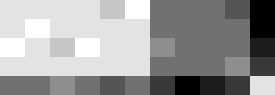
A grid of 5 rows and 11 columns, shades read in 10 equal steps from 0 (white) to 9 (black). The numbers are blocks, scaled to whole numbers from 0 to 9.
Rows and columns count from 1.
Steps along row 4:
same same same same same up same same down up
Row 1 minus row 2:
0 1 0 0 1 -1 0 0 0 1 0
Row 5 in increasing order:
1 4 5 5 5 5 6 7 7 8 9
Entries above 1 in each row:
6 5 6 5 10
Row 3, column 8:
5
